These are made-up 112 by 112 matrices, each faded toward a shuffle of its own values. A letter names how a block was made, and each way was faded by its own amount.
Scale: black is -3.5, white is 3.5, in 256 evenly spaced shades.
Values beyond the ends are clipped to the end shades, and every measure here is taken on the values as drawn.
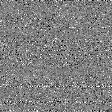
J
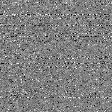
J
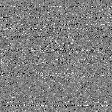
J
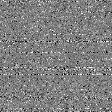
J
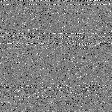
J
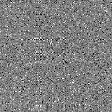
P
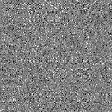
P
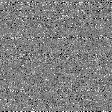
J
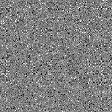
P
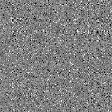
P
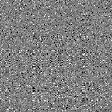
P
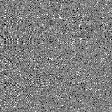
P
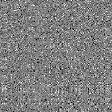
P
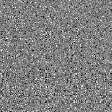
P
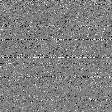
J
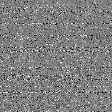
J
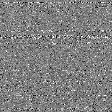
J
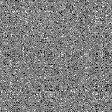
P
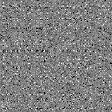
P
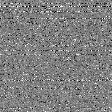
J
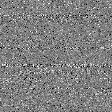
J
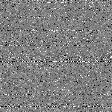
J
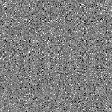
P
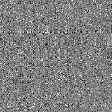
P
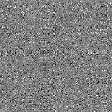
P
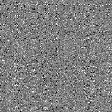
P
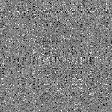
P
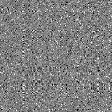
P
